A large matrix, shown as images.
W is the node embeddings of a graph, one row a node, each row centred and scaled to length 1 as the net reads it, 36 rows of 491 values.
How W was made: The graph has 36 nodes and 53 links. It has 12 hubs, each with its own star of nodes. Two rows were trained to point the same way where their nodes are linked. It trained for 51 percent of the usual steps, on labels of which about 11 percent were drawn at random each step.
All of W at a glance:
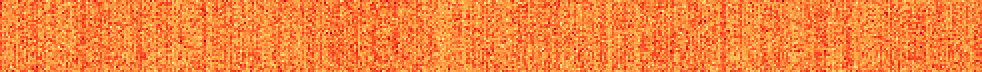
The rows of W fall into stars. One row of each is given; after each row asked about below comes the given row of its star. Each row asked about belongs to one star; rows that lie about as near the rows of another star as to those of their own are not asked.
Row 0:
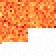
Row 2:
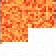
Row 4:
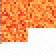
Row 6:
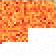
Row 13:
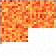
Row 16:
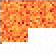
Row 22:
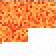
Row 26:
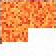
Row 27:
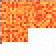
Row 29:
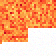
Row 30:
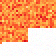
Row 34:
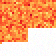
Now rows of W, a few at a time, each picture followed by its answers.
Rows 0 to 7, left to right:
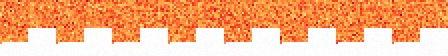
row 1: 22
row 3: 0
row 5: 29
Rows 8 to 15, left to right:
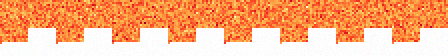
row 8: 29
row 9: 13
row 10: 34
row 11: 29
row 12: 2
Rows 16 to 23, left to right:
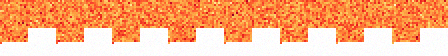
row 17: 6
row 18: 16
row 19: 22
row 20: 0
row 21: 16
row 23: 6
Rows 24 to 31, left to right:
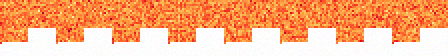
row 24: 30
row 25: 22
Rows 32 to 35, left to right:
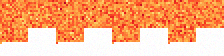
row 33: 27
